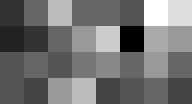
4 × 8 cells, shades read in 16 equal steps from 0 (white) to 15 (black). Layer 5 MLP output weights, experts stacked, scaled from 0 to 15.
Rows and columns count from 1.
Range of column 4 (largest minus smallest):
5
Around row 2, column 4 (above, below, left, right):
9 8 9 3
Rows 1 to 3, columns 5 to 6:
9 10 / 3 15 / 7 9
